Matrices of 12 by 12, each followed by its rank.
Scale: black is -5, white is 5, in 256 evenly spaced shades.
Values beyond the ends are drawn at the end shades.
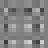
one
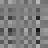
one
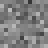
full rank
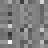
two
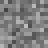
full rank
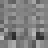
two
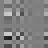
one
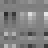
one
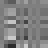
one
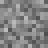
full rank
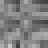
two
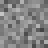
full rank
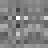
two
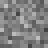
full rank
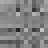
two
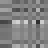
one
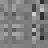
two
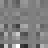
one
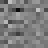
two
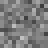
full rank
